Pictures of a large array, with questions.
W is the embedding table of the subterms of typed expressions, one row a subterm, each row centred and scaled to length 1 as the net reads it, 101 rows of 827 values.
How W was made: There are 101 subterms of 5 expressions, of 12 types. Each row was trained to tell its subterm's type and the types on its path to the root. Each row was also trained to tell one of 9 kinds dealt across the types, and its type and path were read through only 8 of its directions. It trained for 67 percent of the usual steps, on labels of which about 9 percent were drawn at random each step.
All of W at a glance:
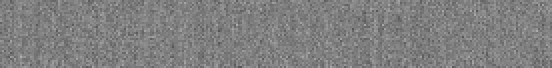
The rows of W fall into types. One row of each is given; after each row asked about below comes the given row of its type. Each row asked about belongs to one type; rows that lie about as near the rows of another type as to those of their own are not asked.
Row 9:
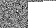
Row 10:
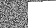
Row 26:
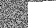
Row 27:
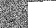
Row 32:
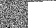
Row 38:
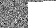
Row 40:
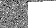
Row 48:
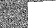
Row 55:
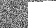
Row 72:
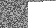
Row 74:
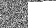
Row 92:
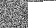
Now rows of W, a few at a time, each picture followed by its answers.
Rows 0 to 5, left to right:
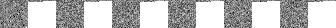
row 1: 72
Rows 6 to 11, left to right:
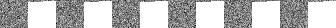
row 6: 74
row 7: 48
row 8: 32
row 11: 72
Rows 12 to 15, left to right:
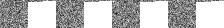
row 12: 26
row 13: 10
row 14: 74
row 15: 72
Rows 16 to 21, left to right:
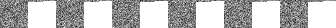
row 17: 38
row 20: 38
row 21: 74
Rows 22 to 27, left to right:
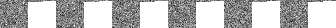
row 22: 32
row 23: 38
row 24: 40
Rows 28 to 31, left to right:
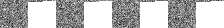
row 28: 40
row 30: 27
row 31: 10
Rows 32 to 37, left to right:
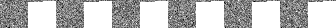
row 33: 27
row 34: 48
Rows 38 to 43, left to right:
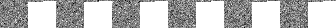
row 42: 27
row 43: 74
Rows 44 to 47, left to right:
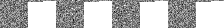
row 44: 55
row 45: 38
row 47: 55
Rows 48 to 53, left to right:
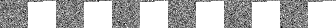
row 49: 10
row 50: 40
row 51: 72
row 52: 74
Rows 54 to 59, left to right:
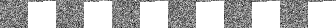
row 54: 92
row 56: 26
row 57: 72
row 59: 10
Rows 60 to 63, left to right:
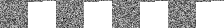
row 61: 32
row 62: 92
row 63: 27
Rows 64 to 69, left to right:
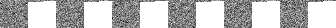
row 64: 38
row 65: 92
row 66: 40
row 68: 38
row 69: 32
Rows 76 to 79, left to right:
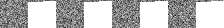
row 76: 32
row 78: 10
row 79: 74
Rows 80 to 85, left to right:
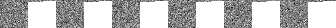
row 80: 72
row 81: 27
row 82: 10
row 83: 38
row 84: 48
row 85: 92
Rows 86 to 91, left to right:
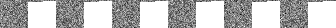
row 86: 32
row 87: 10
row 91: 27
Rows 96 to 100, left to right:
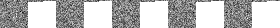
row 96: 92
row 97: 9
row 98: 27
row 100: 55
